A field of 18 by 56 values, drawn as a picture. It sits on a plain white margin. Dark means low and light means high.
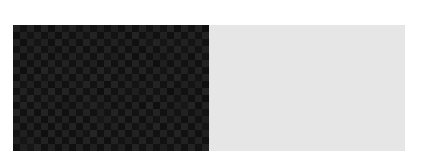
It is made of 1 by 2 panels. Panel 1,1: very low, checkered, faint in contrast. Panel 1,2: very high, flat.
